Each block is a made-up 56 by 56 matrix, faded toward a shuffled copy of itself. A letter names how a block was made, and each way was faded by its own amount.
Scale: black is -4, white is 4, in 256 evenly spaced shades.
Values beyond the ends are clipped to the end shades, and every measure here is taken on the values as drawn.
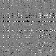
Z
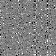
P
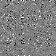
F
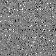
F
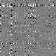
Z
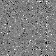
F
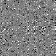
P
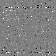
F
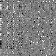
P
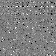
F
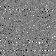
F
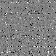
F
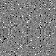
P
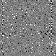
P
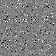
F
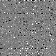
F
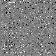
F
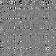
Z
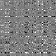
Z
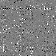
F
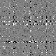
Z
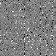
P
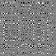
Z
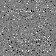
F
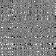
Z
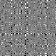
Z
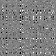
Z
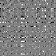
Z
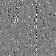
P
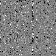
P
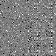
P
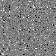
F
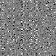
P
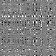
Z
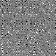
P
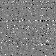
F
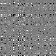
Z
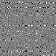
Z
